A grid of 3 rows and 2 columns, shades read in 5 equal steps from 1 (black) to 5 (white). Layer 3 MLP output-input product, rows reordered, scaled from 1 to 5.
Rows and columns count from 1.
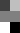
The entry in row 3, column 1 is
5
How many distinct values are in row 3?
2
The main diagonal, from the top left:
2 3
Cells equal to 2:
1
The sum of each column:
10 8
